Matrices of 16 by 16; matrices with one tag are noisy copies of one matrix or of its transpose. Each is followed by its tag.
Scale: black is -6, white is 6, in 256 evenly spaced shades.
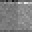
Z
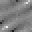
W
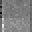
Z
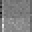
Z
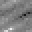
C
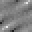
W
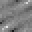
W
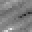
C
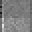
Z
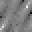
W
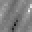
C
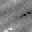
C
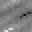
C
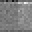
Z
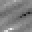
C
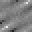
W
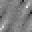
W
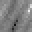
C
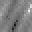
C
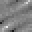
W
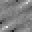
W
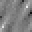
W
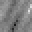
C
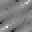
W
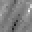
C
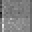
Z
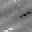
C
